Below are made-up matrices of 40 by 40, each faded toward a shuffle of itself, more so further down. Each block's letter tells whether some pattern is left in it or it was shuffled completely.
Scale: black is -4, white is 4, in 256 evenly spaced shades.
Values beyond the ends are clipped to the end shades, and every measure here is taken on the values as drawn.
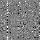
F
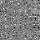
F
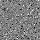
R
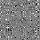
F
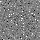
R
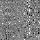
F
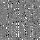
F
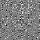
F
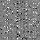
F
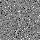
R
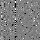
F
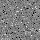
R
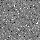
R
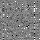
F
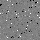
R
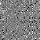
F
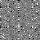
F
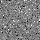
R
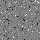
R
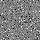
R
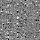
F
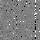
F
